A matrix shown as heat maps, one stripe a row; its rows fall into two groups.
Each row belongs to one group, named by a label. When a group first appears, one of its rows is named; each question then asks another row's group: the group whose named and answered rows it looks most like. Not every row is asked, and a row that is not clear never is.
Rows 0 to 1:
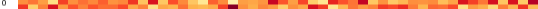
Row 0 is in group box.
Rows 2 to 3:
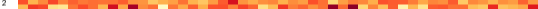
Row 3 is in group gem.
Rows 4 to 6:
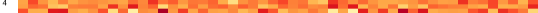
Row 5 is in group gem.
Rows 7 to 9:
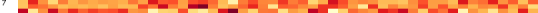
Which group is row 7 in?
box
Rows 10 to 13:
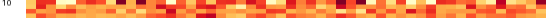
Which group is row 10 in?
gem
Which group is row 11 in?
box
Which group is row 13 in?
box
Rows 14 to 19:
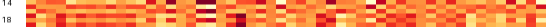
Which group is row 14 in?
box
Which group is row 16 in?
box
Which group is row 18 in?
box
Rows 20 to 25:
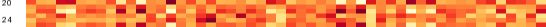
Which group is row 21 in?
gem
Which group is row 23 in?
box
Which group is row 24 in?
box
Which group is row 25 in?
gem
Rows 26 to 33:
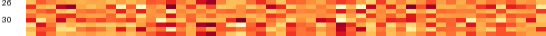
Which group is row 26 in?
box
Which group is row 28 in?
gem
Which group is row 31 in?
box
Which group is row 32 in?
gem
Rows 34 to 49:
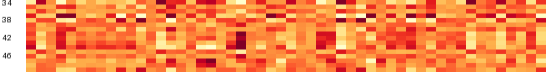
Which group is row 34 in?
box
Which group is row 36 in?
box
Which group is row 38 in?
gem
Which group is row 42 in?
box
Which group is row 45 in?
box
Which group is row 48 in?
box
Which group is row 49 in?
gem
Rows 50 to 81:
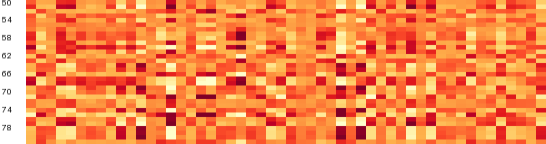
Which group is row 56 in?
box
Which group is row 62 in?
box
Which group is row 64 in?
gem
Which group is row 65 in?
gem
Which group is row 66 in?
box
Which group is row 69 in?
gem
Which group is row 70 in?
gem
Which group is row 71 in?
box
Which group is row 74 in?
gem
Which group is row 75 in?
box
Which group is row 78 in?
gem
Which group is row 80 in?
gem
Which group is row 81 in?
box
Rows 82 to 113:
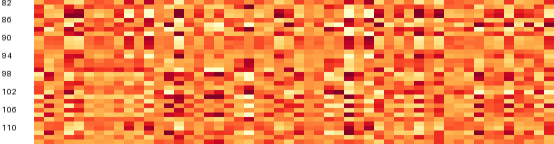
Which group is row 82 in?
gem
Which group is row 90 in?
gem
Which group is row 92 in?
gem
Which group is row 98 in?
box
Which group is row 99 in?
box
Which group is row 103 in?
box
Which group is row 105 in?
box
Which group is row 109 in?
gem
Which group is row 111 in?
box
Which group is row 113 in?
box
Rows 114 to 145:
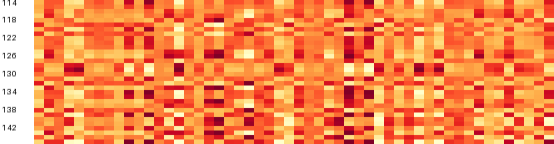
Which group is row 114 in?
gem
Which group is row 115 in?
gem
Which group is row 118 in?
box
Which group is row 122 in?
gem
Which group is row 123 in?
gem
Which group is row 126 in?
box
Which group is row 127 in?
gem
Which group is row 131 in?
gem
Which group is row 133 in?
box
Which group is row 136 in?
box
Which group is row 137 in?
box
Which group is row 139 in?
gem
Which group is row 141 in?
box
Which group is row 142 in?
gem
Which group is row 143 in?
box
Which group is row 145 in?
gem
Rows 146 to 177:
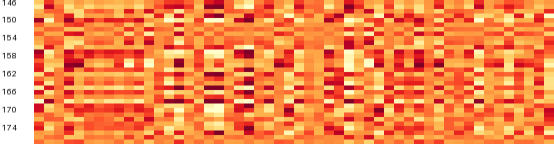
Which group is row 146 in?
box
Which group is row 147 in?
box
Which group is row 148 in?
gem
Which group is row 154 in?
gem
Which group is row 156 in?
box
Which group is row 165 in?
box
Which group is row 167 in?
box
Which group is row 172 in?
gem
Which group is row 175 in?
box
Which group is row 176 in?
gem
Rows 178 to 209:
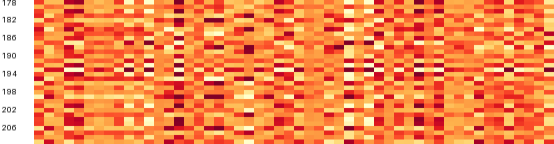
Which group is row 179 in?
box
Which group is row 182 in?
box
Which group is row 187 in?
gem
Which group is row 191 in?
gem
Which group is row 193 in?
gem
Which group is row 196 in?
box
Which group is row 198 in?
box
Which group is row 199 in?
box
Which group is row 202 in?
box
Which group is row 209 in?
box
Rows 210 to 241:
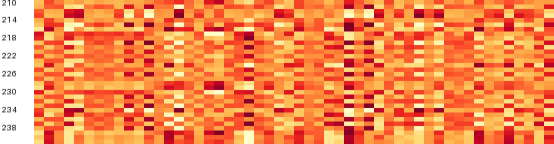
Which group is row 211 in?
gem
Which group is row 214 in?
box
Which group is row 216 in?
box
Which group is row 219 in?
gem
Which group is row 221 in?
gem
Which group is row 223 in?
gem
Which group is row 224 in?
box
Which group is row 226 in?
gem
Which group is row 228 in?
box
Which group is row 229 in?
box
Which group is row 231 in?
gem
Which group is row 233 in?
gem
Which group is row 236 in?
gem
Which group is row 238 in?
gem
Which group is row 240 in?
box
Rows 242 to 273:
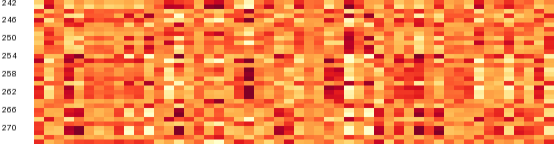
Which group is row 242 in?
box
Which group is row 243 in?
box
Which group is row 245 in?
gem
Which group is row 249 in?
box
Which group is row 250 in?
gem
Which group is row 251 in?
box
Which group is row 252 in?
gem
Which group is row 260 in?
gem
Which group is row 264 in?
box
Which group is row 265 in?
gem
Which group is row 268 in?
box
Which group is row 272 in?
box
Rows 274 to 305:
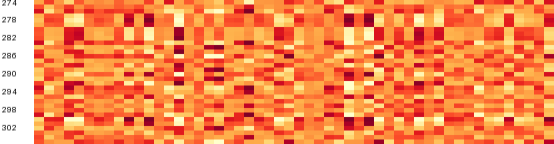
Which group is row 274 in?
box
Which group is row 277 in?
gem
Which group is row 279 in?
gem
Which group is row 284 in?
box
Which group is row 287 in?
box
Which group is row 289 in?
box
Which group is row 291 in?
box
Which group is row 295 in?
gem
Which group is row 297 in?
box
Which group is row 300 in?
gem
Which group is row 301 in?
gem
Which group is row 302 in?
box
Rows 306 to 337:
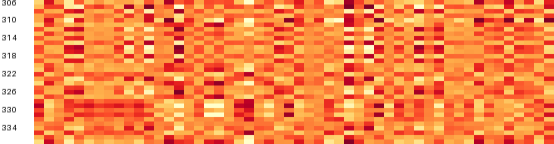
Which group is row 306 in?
box
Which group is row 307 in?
gem
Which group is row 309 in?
gem
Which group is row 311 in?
box
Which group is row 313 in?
box
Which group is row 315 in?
gem
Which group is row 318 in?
gem
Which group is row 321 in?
box
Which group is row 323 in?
gem
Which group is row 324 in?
box
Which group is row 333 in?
gem
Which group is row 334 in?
gem
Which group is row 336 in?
box
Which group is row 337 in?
box
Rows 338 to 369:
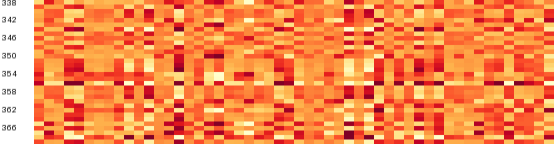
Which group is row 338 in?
box
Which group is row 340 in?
gem
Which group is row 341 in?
gem
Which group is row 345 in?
gem
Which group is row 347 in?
gem
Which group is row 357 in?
gem
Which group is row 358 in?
gem
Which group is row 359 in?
gem
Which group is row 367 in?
box
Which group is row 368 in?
gem
